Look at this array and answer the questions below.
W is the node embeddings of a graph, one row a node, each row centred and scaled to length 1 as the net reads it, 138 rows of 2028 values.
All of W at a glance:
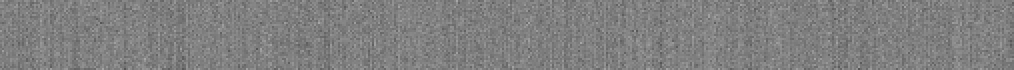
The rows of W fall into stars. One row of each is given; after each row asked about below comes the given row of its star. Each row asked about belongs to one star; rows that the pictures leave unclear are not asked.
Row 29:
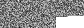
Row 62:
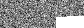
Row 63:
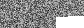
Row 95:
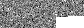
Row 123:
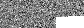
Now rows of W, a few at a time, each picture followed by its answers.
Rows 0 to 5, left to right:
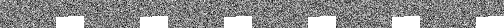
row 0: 63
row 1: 123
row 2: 63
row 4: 62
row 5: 123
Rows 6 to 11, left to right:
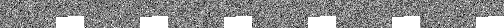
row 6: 29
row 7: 95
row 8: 63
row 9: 123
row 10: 29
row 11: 95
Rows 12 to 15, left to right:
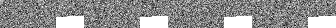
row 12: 62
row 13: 63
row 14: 123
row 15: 62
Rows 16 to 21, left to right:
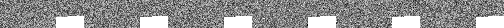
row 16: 62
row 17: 29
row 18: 29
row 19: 123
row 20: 123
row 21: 63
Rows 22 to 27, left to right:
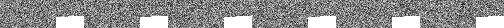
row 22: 123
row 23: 95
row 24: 62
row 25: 62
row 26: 29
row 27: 63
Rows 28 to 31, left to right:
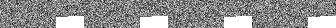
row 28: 63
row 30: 95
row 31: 123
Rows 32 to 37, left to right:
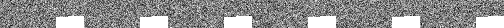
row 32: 123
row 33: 95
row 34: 29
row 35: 62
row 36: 123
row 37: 29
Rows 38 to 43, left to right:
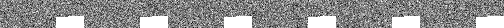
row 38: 123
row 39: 29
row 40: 63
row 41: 123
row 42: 95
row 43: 29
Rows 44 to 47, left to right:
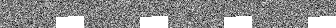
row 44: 63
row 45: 29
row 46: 29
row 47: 29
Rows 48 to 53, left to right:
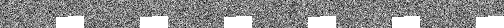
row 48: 29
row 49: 123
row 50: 63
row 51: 123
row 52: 29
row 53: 123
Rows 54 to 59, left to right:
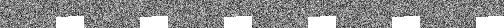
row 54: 62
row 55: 63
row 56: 63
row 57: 62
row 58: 62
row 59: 123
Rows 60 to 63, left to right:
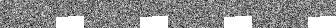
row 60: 62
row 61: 62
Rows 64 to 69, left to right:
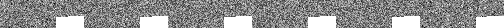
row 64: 123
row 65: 123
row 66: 29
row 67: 95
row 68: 63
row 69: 62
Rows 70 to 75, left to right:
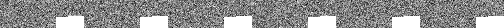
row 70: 29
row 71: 63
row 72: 62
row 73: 95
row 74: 29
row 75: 123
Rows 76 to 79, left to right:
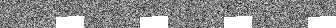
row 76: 95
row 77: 29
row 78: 29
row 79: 63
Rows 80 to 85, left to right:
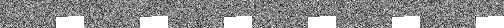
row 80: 29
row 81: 29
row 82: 29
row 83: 95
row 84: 29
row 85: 95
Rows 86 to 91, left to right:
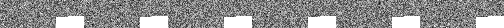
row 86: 95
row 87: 62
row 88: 95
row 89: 95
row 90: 63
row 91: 29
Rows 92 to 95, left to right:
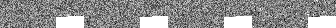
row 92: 29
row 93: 63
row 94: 62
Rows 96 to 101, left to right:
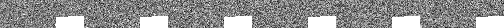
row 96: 123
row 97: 29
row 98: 62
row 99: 123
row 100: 62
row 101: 63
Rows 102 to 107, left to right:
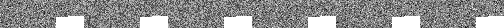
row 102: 123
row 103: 95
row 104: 63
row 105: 29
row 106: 123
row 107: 123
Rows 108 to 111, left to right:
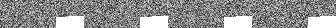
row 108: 95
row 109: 62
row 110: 63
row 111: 123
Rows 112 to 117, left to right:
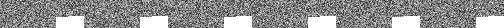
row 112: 95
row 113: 62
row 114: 63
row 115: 29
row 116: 62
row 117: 123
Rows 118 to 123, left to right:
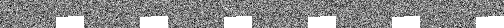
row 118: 123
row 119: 62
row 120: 63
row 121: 123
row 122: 62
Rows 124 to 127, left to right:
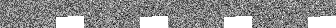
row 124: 29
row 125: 63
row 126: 95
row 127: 62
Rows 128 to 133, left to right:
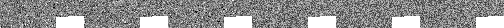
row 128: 95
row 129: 123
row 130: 95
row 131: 63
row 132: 123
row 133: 95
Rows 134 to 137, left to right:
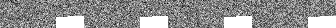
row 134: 29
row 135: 63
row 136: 29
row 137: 62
